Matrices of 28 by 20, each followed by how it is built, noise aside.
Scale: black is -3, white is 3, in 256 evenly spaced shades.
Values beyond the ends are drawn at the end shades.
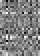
low rank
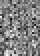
low rank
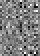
low rank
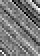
Toeplitz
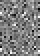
low rank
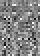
low rank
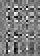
low rank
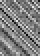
Toeplitz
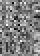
low rank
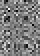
low rank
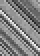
Toeplitz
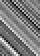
Toeplitz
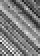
Toeplitz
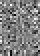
low rank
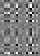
low rank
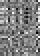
low rank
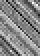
Toeplitz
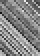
Toeplitz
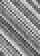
Toeplitz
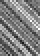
Toeplitz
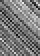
Toeplitz
